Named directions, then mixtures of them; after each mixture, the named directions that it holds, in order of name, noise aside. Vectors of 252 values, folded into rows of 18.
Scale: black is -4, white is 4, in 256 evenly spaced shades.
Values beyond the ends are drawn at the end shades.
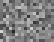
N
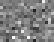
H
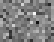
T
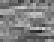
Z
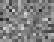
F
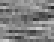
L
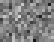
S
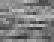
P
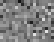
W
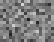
T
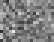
F, N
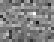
T, Z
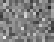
F, T, W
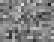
L, S, T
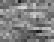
Z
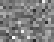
H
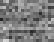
F, L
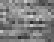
P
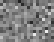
W
